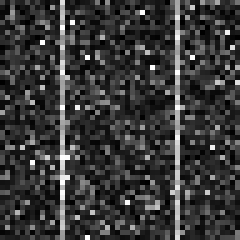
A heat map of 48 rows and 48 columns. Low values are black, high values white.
Histogram: skewed, a long tail of high values. Odd lines: columns 13 and 36. Average level on the scale: 20%.
